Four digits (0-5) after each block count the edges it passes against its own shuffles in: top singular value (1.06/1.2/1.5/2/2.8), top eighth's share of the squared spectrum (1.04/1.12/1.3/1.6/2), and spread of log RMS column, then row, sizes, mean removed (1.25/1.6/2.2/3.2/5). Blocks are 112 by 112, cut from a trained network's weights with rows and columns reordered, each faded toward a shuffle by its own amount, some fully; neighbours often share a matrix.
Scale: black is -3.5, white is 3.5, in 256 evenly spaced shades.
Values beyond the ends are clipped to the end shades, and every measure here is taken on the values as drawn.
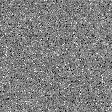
0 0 0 0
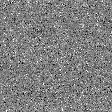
0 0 0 0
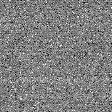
2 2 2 0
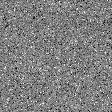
0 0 0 0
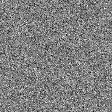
1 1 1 0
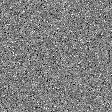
0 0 0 0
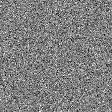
1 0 0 0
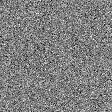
0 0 0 0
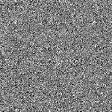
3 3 2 2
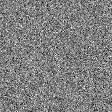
1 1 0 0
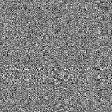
4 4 2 3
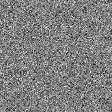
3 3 1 1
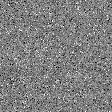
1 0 0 0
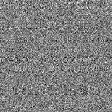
4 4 1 3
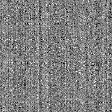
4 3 1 3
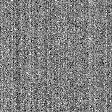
3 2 1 2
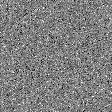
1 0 0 0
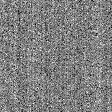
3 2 0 1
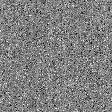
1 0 0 0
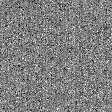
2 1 0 0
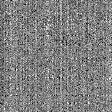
4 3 1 3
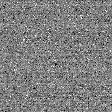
2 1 1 0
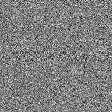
3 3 0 2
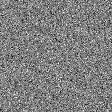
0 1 0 0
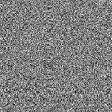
4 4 2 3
